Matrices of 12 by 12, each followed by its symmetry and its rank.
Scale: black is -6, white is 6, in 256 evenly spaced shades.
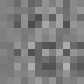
neither, rank two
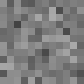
neither, full rank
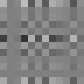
neither, rank one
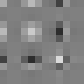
symmetric, rank one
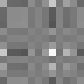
symmetric, rank one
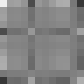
symmetric, rank one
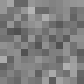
neither, full rank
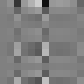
neither, rank one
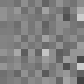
neither, rank two
